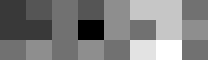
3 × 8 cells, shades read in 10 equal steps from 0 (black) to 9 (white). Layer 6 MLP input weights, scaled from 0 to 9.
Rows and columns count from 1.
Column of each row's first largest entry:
6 7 7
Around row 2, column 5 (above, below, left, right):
5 4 0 4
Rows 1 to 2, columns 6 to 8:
7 7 4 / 4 7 5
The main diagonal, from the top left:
2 2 4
